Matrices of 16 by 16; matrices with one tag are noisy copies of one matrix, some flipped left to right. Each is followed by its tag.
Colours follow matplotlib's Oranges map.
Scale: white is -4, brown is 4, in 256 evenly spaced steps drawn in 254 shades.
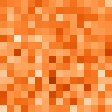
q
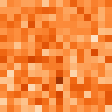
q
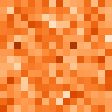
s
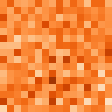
q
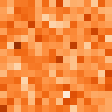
s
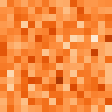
q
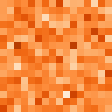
s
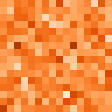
s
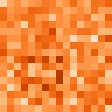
q
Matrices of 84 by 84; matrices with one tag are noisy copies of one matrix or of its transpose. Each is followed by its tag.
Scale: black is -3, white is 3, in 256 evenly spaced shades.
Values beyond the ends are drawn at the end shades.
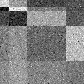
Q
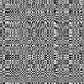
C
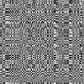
C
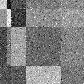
Q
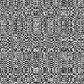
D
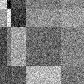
Q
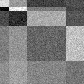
Q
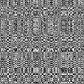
D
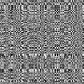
C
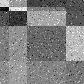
Q
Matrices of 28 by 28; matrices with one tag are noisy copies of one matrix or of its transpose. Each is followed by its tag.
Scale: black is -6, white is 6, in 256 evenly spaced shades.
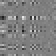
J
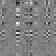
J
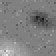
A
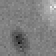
A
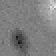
A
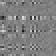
J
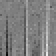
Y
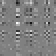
J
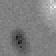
A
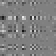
J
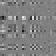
J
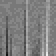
Y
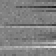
Y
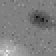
A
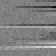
Y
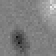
A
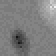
A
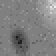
A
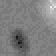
A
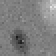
A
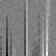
Y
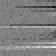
Y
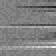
Y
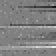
Y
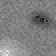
A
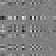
J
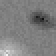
A
